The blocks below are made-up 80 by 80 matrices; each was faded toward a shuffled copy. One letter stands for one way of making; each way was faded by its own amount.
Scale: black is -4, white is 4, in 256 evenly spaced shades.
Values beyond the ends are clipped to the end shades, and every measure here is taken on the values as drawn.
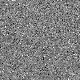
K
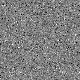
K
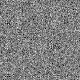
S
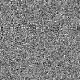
S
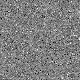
K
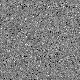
K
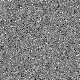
K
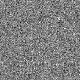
S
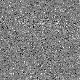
K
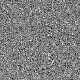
S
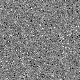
K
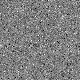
K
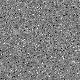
K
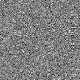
S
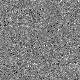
K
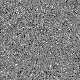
K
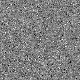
K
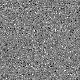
K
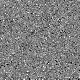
K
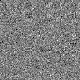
S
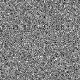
S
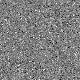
K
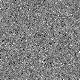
K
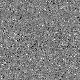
K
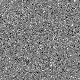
K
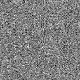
S
